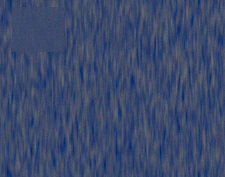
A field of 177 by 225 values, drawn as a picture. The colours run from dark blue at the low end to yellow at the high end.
The top left is the calmest part. Neither half mirrors the other. In the top left lies a patch that is calmer than the rest. On average the colour sits 20% of the way up the scale.
